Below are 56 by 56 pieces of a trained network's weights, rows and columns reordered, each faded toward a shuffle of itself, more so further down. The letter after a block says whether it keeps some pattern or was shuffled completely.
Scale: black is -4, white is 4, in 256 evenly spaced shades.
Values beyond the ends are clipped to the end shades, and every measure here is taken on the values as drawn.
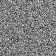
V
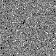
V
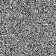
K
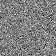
K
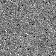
K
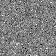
K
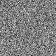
K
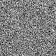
K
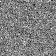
K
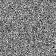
K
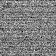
V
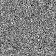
K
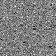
V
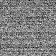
V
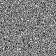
K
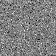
K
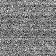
V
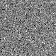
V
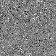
V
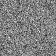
K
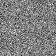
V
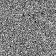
K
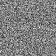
K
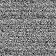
V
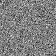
K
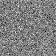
K
